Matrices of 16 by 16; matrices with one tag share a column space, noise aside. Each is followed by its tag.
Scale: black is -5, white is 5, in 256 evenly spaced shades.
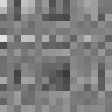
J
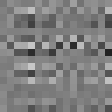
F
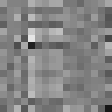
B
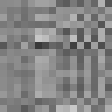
B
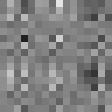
J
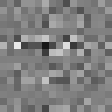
F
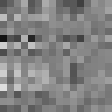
J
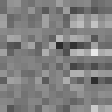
F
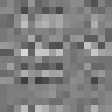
F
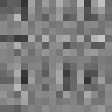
J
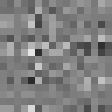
F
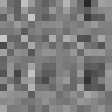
J
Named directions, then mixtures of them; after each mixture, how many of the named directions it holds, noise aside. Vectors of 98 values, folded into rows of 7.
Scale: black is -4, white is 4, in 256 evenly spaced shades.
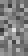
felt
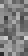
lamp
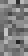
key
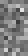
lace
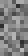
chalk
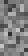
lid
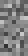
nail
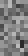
two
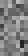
two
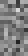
three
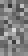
one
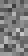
two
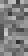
one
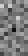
three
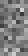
one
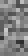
two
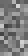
one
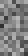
two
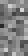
two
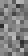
one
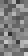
three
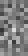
one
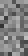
two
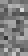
one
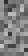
one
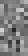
two
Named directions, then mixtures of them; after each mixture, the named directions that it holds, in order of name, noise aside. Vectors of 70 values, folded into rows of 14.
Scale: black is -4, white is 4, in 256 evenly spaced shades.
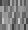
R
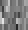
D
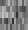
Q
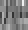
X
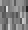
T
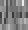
X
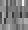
X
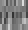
T, X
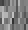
Q, R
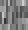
Q, X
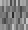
R, X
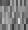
R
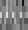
Q, X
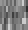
T, X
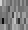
D, R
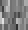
D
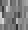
D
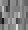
D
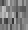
Q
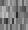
Q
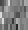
D, Q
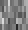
D, T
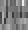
X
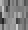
D
